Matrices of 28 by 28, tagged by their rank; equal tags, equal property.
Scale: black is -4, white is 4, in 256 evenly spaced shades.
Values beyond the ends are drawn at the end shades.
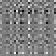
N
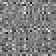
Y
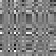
N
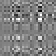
N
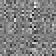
Y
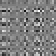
N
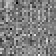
Y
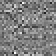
Y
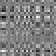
N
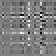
N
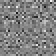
Y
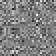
Y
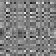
N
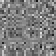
Y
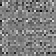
Y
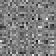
Y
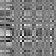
N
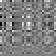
N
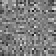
Y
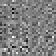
Y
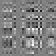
N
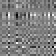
N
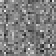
Y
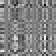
N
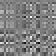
N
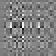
N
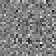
Y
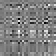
N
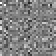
Y
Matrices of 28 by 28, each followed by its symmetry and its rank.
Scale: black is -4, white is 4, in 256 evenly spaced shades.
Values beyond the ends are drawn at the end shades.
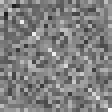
symmetric, full rank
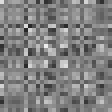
symmetric, rank two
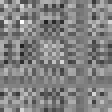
symmetric, rank two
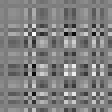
symmetric, rank one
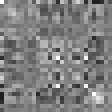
symmetric, rank three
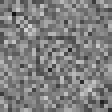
symmetric, full rank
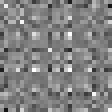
symmetric, rank three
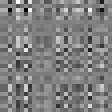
neither, rank two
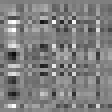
neither, rank two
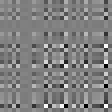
symmetric, rank one
